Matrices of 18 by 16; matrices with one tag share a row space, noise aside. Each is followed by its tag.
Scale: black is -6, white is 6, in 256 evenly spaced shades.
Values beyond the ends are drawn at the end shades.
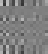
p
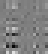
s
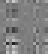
s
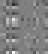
s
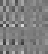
p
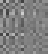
p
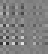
p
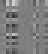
s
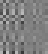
p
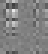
s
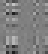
s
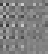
p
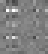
s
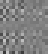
p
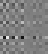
p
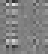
s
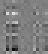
s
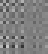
p
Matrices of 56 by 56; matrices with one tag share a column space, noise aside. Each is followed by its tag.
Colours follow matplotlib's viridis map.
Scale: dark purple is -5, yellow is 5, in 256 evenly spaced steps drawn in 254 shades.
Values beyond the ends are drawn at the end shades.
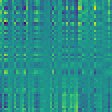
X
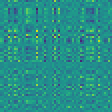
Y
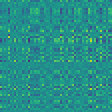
Y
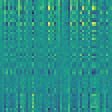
X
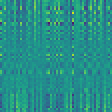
X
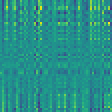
X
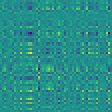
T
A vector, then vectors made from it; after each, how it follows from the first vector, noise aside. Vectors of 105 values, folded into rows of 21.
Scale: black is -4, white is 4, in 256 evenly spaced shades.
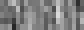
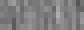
shrunk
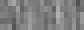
shrunk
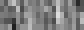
copied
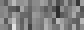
sign-scrambled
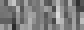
copied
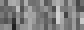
copied
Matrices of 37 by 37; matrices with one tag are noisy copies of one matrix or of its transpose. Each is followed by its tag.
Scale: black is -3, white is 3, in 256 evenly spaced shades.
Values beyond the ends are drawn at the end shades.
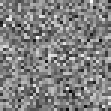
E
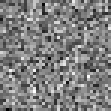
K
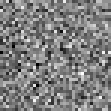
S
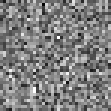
K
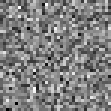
K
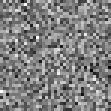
E
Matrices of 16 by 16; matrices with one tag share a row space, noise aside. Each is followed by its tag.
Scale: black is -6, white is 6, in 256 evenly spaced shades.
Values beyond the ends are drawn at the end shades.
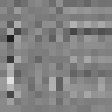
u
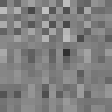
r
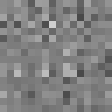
r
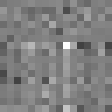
r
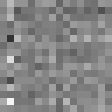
u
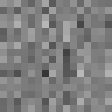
r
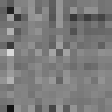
u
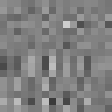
r
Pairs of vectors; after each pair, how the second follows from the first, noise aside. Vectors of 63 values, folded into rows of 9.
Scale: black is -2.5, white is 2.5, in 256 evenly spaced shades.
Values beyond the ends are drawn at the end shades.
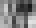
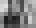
reversed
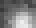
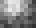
reversed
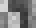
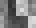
reversed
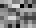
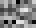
reversed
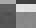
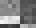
reversed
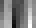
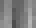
shrunk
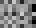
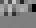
partly zeroed
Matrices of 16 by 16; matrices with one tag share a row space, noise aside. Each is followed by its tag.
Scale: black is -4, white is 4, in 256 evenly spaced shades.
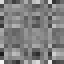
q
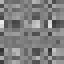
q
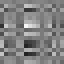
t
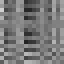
t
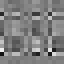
q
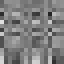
q
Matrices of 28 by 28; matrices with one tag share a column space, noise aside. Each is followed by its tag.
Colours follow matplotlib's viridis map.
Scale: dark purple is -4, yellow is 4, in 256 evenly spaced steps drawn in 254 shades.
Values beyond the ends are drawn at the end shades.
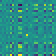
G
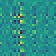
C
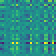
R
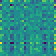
R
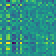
R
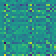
G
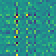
C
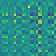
C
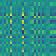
C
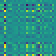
G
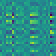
C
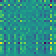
R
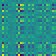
G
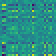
G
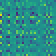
C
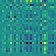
R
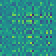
C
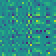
C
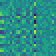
C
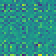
G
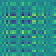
C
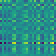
R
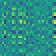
C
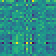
R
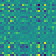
G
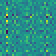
C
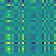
R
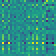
R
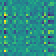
C
